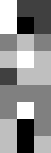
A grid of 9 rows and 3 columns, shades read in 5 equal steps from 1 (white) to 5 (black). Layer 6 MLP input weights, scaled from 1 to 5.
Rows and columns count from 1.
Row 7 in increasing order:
1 3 3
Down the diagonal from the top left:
1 5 3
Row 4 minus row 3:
-1 -1 -1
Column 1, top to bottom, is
1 1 3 2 4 3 3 2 2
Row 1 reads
1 4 4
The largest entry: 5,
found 3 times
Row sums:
9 10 8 5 8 9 7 10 9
